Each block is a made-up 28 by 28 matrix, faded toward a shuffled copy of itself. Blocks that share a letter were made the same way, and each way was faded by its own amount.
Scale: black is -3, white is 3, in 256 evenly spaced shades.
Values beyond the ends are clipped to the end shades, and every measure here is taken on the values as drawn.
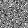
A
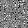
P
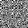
P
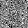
A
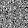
A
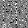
P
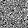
A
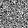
A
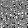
P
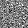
A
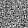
A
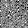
A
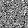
A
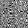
P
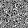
A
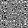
P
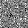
A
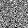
A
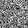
A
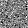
A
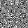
P
